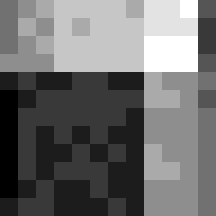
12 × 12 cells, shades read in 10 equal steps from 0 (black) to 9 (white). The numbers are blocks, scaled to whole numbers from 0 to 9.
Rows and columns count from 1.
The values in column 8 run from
1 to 7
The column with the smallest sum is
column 1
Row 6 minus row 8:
0 -1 1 0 1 0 1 1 1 1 0 -1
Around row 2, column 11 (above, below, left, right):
9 9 8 2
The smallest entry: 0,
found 6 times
